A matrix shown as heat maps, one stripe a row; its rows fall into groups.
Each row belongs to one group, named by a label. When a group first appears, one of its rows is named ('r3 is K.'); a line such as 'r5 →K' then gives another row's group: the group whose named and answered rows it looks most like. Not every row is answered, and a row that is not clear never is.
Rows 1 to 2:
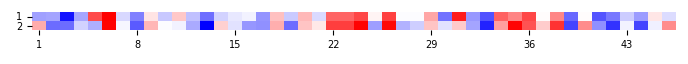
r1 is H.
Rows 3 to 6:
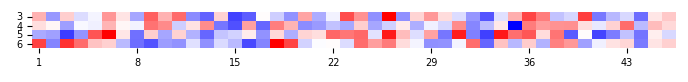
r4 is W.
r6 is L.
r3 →H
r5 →H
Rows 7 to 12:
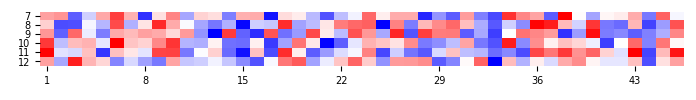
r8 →H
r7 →W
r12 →L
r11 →W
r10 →W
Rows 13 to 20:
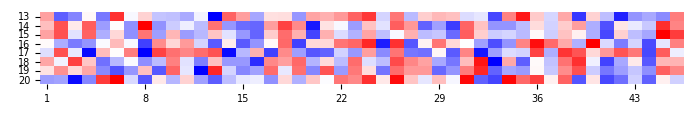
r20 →H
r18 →L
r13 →H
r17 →W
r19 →L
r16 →H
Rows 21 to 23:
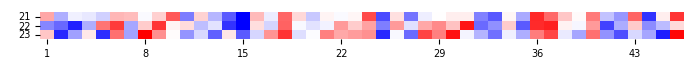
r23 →H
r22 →H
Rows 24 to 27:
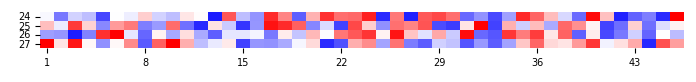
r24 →H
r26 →H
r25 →L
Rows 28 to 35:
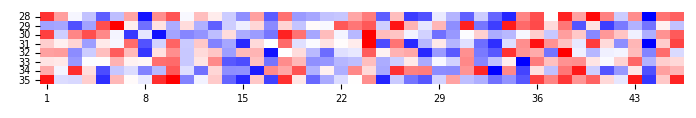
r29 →H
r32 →W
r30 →L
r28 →W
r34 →L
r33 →W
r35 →W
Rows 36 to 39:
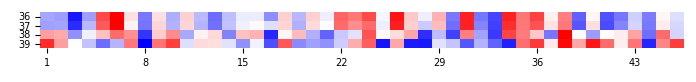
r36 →H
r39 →W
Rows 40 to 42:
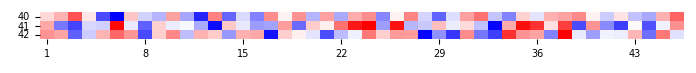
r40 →L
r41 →H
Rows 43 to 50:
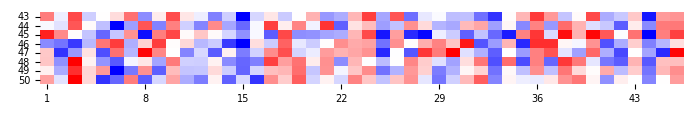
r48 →L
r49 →L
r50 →L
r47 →H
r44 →L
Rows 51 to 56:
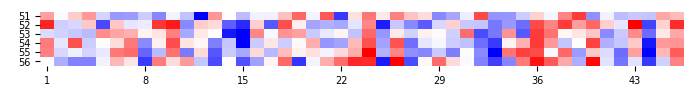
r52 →W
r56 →H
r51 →L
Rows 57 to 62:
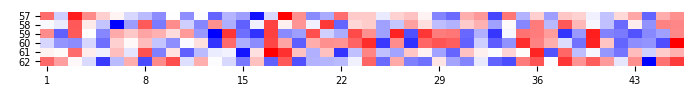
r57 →L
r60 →H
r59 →H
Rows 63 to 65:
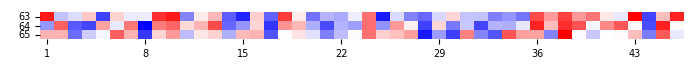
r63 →W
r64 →W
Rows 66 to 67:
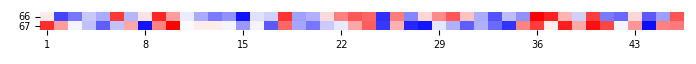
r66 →H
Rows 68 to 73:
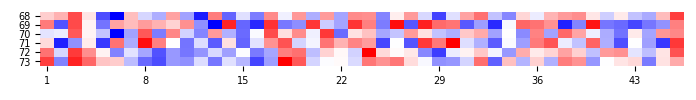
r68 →L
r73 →L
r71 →H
